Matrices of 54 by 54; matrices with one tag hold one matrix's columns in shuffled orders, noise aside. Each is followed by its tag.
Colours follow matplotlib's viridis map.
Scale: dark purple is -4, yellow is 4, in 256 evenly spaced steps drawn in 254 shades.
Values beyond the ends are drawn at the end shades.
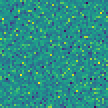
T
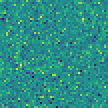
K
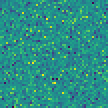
T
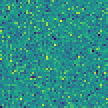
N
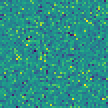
N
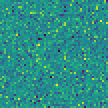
N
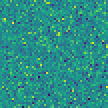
K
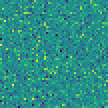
N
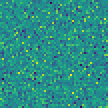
T
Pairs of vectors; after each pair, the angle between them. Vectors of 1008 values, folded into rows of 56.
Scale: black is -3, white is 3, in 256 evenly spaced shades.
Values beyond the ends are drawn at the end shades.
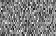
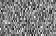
nearly parallel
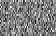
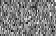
orthogonal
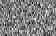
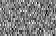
nearly opposite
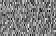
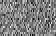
nearly parallel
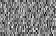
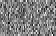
nearly opposite
